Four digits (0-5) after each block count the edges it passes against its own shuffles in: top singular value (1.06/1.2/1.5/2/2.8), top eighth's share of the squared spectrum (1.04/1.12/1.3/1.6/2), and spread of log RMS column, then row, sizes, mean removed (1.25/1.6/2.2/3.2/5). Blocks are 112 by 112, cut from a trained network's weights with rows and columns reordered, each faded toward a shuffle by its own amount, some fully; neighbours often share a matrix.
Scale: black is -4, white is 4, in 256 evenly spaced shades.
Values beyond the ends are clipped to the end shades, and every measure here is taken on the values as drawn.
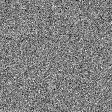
1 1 0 0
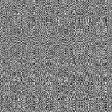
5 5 3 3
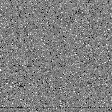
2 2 1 0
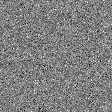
0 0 0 0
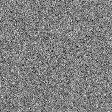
1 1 0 0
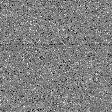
1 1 1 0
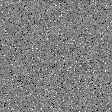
0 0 0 0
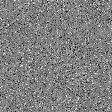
0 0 0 0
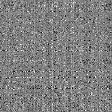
3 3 1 3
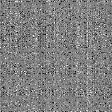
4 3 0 3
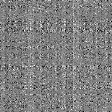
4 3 1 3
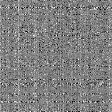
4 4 1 4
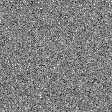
1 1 0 0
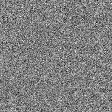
2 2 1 0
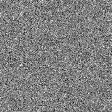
3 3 1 0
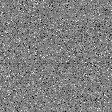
1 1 0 0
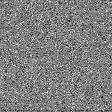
1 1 0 0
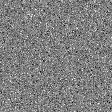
0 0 0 0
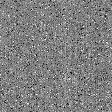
2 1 0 1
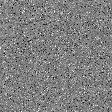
0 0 0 0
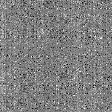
3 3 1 3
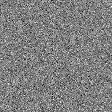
2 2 1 0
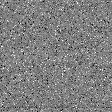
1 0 0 0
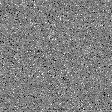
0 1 1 0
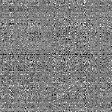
3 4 4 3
